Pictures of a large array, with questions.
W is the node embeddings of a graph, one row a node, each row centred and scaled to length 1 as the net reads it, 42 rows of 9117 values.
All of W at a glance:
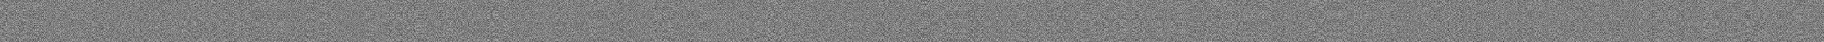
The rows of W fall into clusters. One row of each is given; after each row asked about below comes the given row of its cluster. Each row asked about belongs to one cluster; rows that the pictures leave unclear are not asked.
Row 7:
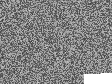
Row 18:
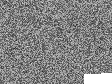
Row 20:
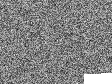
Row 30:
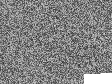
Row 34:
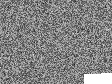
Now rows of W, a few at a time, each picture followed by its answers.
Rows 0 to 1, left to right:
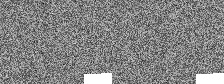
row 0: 34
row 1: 18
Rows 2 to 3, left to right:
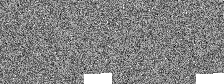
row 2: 7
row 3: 20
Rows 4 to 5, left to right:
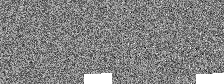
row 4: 34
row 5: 30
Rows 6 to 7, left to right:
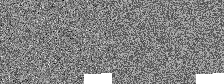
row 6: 20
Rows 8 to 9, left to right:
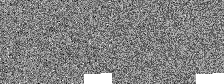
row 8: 30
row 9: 7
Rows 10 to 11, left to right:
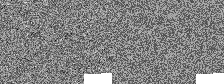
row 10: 20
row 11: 18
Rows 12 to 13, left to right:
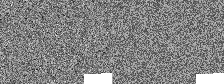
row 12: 20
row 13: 34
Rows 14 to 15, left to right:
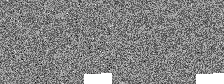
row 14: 18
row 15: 18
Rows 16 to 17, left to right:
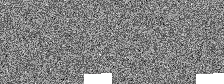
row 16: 20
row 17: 18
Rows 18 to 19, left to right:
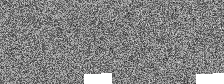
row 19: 7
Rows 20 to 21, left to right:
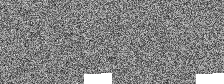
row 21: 7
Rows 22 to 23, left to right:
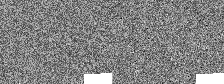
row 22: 30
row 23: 34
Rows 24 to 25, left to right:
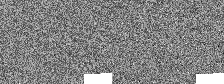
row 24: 30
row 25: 34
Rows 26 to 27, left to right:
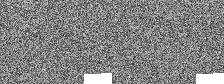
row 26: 20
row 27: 18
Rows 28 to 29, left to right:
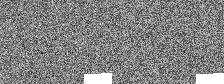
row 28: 34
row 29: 20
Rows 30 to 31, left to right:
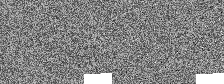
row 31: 7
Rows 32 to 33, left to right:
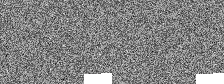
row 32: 20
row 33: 18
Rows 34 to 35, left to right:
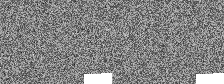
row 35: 34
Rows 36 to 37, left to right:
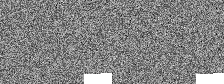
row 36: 7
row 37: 20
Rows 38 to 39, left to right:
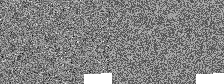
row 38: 7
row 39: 18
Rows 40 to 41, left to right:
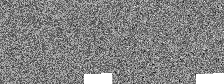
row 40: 18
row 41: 34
